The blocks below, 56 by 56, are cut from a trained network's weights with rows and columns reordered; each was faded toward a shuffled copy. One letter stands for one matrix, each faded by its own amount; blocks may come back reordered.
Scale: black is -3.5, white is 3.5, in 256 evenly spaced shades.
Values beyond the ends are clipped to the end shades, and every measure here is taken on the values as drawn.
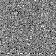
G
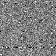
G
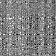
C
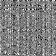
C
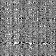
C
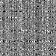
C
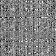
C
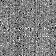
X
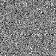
G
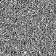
G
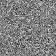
G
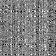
C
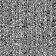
X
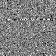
G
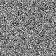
G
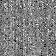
X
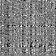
C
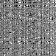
C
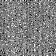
X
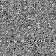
G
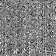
X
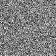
G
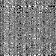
C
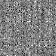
X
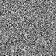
G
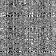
C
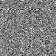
G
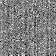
X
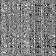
C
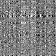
C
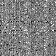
X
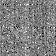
X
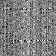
C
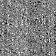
X
